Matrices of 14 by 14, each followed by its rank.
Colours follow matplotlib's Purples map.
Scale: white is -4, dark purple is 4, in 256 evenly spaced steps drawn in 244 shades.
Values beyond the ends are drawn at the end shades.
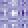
two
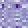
two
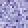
full rank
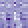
two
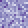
full rank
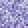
full rank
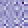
two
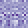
two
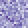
full rank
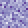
full rank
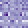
two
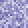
full rank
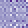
two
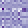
two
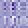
two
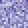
full rank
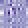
two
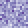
full rank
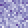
full rank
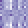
two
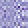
two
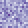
full rank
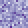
full rank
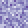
full rank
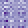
two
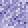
full rank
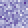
full rank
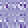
two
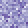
full rank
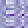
two
